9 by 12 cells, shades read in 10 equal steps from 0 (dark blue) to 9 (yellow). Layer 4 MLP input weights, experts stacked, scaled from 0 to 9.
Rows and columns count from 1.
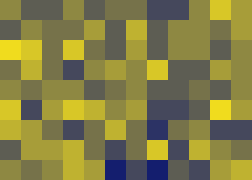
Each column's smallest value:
3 2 3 2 3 0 2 0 2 2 2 2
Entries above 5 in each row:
2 3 4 4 0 7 3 5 4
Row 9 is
5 4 5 7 6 0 2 0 3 2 6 7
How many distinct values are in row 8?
7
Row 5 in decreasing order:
5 5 5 5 5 4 4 4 3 3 3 3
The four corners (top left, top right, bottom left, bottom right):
5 6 5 7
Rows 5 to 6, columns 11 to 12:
3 5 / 9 6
